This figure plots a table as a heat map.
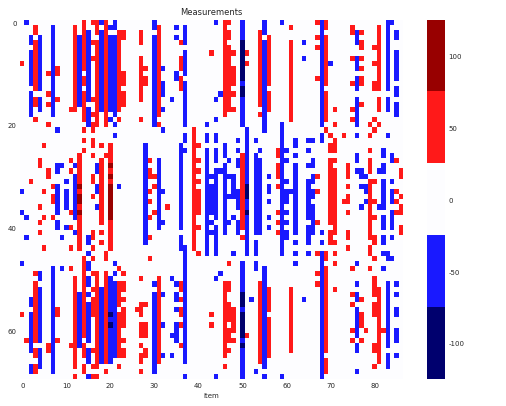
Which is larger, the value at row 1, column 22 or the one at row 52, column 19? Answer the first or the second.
the second
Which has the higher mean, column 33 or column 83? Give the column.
33
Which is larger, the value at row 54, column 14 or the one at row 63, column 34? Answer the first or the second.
the first
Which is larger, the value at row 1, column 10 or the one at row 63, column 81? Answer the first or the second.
the second
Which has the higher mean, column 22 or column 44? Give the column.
22
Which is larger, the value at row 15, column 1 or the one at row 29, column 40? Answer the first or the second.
the second
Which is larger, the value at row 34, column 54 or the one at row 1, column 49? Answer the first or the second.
the second
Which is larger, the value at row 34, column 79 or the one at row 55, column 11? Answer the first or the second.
the first
